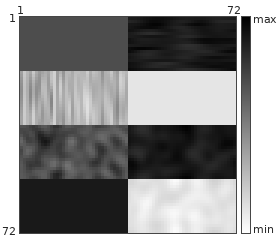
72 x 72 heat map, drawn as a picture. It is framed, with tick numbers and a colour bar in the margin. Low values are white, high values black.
It is made of 4 by 2 panels. Panel 1,1: high, flat. Panel 1,2: very high, streaked across, faint in contrast. Panel 2,1: low, streaked downward. Panel 2,2: very low, flat. Panel 3,1: high, blotchy. Panel 3,2: very high, blotchy, faint in contrast. Panel 4,1: very high, flat. Panel 4,2: very low, blotchy, faint in contrast.
